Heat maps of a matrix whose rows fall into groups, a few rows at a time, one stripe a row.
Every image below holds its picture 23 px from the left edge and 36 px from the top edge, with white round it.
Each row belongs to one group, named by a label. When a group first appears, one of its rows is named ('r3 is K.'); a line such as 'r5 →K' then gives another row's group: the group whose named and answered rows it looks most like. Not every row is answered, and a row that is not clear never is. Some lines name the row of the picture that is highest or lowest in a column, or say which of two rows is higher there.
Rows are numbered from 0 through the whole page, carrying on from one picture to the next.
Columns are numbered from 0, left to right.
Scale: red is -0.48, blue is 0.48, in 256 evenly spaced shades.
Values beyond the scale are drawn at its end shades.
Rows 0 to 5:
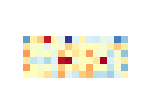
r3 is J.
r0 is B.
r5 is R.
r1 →J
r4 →R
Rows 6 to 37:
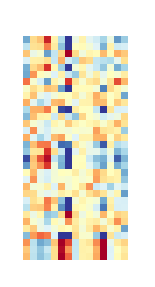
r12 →J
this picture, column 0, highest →23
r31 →J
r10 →B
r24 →B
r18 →J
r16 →B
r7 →B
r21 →B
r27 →R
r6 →B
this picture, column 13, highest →23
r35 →J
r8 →J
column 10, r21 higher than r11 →Yes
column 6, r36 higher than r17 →No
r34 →B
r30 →B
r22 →B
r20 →J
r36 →J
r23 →B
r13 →B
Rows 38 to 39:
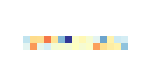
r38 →B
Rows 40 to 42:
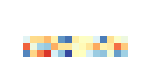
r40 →B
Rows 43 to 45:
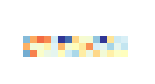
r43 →B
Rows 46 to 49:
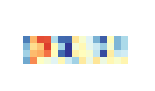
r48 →B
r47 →B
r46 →B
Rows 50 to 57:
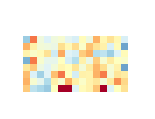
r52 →R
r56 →J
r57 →J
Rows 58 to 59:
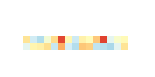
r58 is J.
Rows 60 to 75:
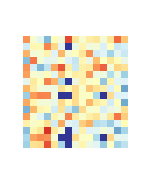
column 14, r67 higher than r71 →Yes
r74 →B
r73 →B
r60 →J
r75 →B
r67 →R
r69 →R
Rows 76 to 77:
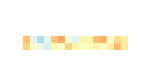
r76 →J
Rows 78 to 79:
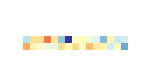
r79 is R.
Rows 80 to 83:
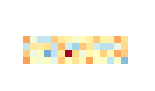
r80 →J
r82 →J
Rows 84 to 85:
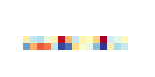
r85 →B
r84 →J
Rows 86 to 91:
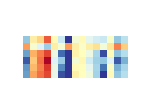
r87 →J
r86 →B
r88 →B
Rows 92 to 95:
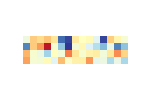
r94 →J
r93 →B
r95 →R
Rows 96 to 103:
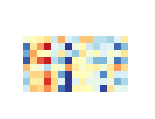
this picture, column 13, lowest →100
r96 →R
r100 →J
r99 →B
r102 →B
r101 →B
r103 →B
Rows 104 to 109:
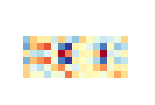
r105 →B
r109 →J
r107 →B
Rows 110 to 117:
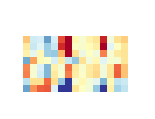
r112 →J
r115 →J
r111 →J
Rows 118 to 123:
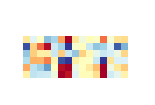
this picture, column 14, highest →119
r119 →B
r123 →J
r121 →B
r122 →J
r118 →J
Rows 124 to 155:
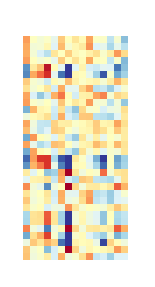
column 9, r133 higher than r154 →No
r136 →J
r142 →B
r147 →R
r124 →R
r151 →J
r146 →R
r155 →R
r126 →J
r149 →B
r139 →J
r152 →B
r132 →J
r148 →J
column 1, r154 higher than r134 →Yes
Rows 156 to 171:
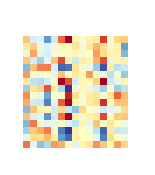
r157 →R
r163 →B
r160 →B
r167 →J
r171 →J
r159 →J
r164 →J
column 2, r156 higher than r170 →Yes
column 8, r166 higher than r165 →No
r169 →B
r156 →J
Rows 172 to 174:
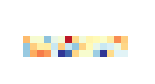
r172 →J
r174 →B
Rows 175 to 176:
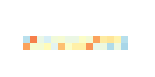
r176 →R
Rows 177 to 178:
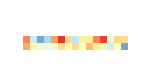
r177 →J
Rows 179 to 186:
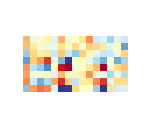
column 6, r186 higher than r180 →Yes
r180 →R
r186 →B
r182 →B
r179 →R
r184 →R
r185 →J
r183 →J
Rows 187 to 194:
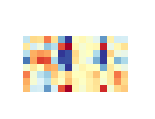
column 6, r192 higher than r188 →Yes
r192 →J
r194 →J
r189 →B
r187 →B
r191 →B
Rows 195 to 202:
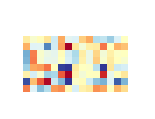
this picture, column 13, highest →201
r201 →B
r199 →B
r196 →J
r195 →R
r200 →J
